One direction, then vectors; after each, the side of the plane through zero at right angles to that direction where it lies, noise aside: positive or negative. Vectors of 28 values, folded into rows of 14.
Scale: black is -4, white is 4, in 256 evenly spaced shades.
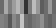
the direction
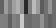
positive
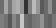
positive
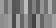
negative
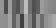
negative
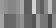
positive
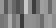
negative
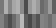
positive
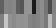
negative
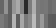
positive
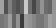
negative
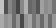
negative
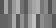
positive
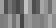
negative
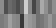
negative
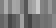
positive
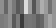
negative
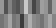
negative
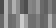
positive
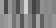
negative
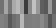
positive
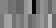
negative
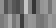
negative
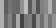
negative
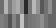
positive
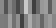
negative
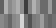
positive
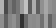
negative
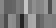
negative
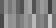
negative
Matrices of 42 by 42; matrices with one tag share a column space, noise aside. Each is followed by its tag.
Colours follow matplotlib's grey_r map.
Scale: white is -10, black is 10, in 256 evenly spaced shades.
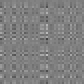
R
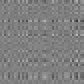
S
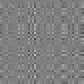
R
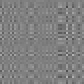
R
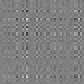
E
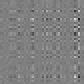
E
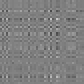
E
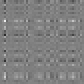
S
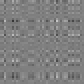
S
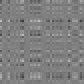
S
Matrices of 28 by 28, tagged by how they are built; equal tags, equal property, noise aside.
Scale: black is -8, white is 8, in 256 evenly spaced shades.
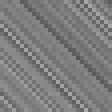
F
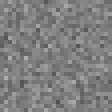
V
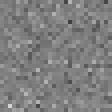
V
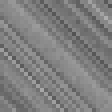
F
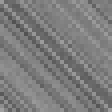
F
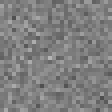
V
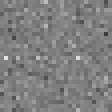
V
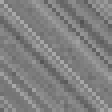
F
